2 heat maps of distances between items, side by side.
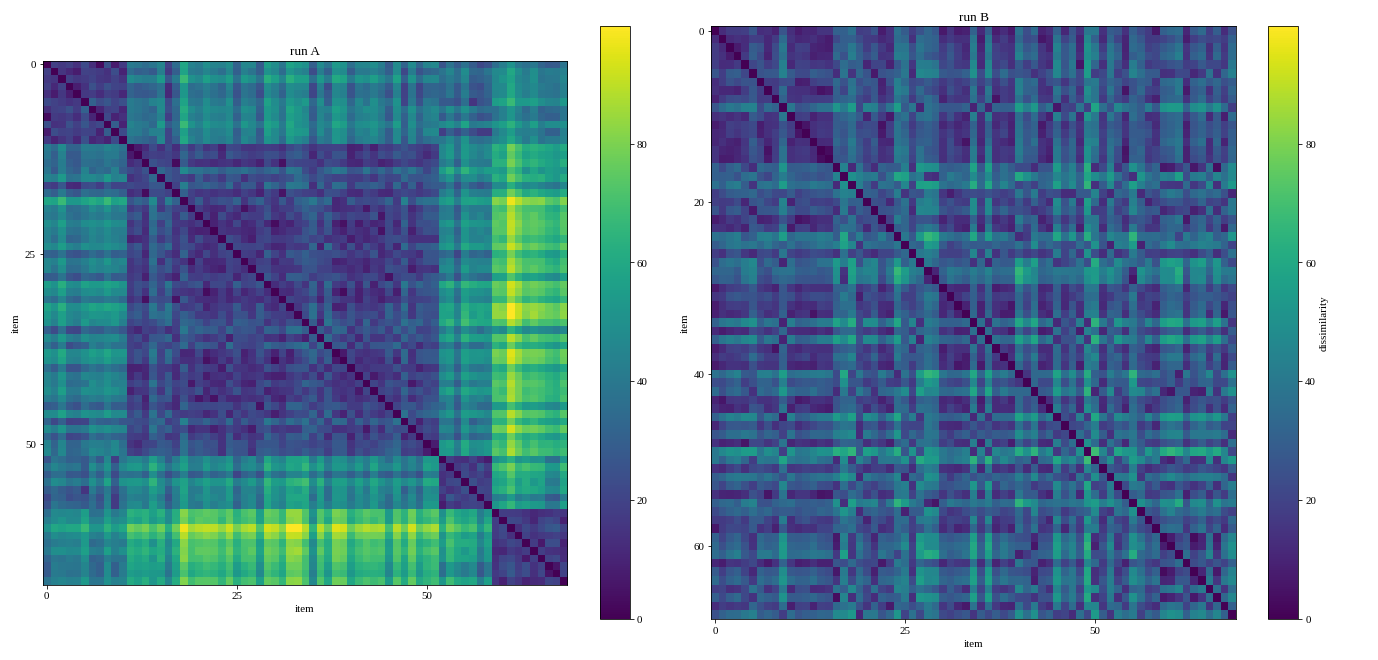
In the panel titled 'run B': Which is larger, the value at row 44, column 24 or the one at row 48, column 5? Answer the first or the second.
the first
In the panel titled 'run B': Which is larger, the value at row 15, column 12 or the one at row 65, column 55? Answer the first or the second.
the second
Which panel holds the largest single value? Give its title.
run A
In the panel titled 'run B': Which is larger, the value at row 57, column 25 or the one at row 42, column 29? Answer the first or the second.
the second
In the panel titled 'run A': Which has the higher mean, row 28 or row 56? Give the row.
56
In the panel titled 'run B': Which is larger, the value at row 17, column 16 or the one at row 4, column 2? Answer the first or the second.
the first
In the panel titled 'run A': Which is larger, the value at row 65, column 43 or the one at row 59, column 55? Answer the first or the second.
the first
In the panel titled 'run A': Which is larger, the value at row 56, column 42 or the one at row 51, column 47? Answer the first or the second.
the first
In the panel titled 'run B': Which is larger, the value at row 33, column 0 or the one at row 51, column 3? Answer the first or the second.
the second
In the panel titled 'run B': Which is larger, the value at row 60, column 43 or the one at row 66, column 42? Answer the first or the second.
the first
